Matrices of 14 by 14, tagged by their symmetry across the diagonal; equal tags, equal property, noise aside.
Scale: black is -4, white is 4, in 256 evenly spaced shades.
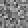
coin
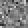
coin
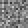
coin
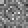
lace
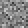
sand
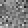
coin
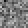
sand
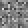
coin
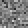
sand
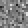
sand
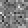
sand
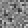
lace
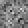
lace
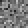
lace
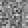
sand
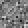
lace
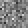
sand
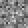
lace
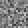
coin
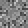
lace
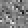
coin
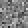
coin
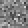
sand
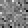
lace
